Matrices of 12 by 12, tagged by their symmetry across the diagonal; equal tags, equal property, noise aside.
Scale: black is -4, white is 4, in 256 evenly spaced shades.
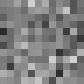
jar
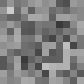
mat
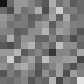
mat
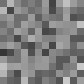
mat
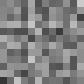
jar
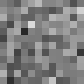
jar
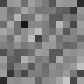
mat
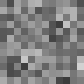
jar
